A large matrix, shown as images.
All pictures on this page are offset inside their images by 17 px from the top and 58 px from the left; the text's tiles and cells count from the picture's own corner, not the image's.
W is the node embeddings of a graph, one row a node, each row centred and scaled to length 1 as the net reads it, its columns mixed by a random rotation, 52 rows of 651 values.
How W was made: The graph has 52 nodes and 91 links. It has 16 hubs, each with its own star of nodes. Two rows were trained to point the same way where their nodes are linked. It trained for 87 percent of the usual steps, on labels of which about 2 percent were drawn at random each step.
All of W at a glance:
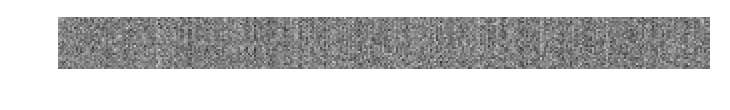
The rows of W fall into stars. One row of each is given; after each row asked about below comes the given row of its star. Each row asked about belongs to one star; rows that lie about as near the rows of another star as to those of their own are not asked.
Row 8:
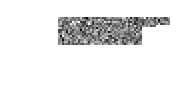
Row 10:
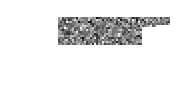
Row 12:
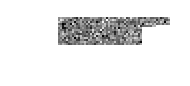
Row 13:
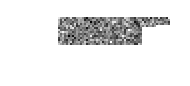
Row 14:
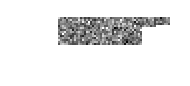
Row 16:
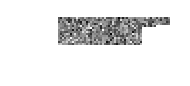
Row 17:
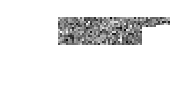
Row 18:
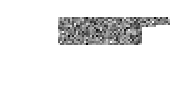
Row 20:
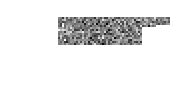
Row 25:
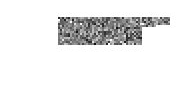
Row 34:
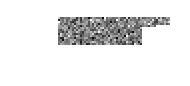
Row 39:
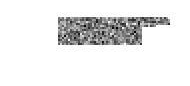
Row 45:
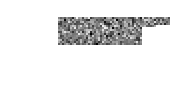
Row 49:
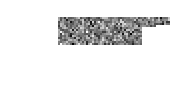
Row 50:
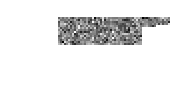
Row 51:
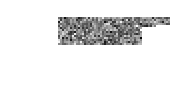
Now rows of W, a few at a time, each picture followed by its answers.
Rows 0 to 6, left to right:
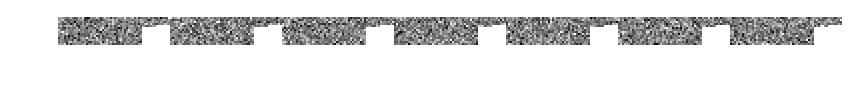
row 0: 12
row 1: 8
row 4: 50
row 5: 45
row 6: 10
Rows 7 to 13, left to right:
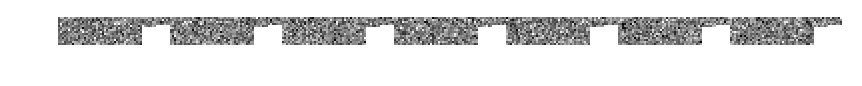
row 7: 51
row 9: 16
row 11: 25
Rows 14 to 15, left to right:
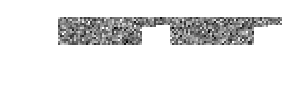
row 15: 18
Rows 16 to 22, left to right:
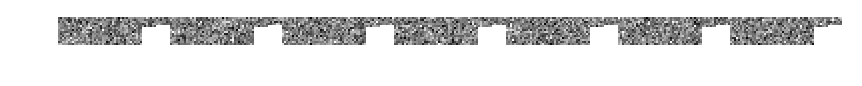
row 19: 12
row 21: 8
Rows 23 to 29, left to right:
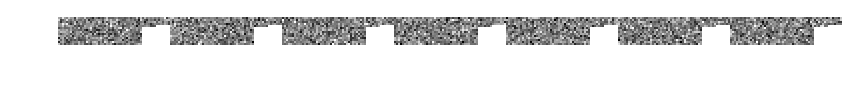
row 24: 20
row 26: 20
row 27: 25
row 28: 13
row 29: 10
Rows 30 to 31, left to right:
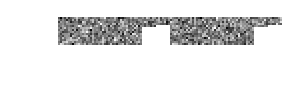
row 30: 49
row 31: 34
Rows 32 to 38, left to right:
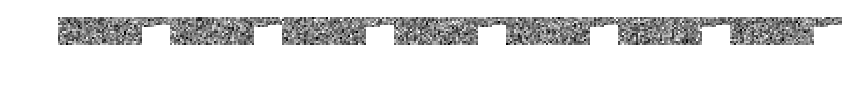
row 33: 39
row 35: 51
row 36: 17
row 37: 14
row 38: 16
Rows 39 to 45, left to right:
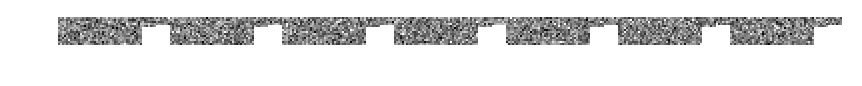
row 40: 17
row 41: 20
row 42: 12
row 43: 18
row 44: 14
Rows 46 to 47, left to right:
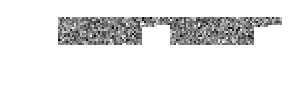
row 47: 25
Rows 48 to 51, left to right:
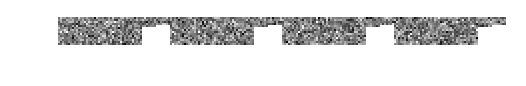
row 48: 17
